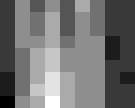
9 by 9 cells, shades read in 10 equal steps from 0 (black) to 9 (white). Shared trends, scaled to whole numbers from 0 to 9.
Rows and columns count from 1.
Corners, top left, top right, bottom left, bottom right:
2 2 0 2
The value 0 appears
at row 9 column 1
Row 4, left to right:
2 5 5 6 4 5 5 1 2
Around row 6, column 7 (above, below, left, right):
5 5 5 2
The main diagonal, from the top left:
2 5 4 6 5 5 5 2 2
